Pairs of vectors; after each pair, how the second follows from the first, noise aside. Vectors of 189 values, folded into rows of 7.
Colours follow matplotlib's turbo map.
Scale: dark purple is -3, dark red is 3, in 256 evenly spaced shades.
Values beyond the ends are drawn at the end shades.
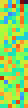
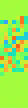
partly zeroed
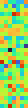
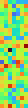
sign-scrambled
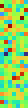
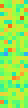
shrunk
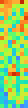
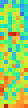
reversed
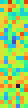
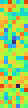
copied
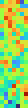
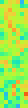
shrunk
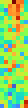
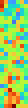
reversed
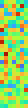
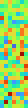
reversed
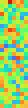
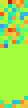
partly zeroed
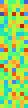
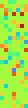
partly zeroed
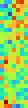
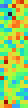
copied
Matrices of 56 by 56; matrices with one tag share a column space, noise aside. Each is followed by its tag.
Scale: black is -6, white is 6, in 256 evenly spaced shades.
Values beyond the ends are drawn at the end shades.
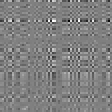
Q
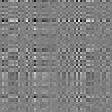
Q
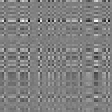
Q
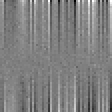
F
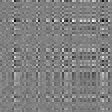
Q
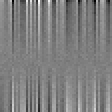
F
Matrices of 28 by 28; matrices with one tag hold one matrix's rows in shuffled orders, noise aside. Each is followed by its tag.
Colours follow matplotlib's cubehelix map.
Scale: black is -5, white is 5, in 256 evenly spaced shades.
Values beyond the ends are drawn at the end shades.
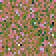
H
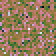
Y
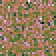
Y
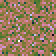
H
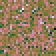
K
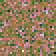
K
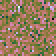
H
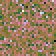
K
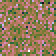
Y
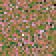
K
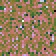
K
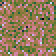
Y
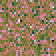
H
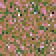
H
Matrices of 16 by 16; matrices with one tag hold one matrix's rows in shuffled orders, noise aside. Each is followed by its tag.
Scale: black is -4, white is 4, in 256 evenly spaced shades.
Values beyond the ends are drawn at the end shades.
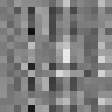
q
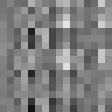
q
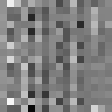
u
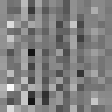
u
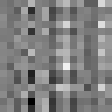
q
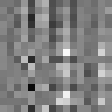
q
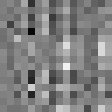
q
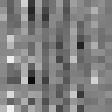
u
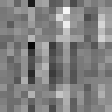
q
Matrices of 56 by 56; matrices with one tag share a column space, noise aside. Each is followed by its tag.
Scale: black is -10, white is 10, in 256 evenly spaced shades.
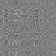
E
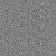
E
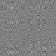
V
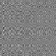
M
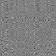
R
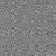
M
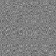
M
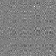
M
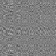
M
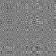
V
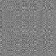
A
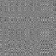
R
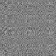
M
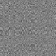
M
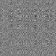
E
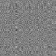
V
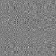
V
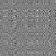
E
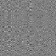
A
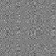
M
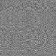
A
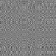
V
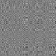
V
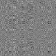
V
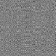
A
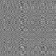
V
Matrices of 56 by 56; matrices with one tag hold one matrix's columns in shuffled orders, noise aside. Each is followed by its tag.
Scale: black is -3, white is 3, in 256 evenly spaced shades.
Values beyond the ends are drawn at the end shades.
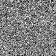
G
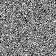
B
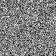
G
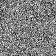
B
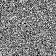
G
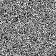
B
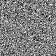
B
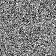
B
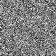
G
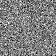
G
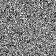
B
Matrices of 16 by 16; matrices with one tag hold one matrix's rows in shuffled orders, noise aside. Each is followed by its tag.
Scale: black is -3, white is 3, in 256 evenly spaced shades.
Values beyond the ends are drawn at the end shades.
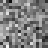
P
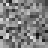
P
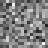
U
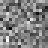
P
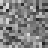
P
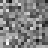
P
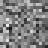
P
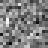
P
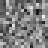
U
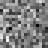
P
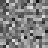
U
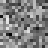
P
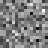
U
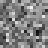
U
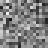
P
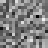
U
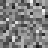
U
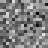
U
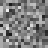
P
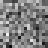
P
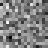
P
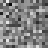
P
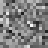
P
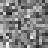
P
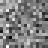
P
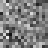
P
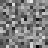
U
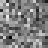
P
